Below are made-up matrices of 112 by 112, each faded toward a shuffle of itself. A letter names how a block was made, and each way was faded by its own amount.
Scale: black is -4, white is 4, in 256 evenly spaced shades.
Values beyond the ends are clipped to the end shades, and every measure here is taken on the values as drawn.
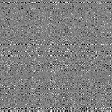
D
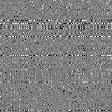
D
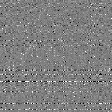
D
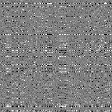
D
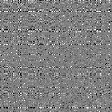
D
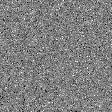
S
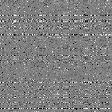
D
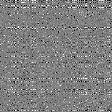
D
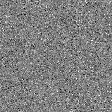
S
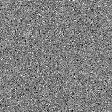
S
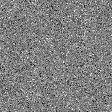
S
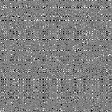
D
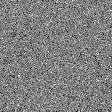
S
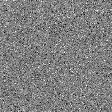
S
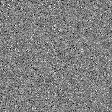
S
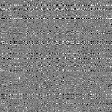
D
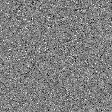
S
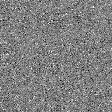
S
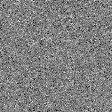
S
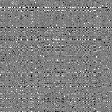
D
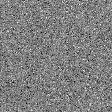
S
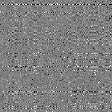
D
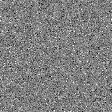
S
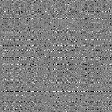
D
